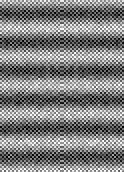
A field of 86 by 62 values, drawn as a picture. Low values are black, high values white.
No overall slope runs across the table. On average the colour sits 50% of the way up the scale. The left and right halves mirror each other. Stripes running across repeat 6 times from top to bottom.
